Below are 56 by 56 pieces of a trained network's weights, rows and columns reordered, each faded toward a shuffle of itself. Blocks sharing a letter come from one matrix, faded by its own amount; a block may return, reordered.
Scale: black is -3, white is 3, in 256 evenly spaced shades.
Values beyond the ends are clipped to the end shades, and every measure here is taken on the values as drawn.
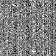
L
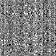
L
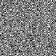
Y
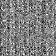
L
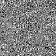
Y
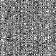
L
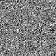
Y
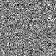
Y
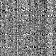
L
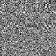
Y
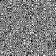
Y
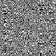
Y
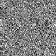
Y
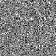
Y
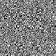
Y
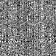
L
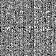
L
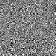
Y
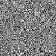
Y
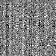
L
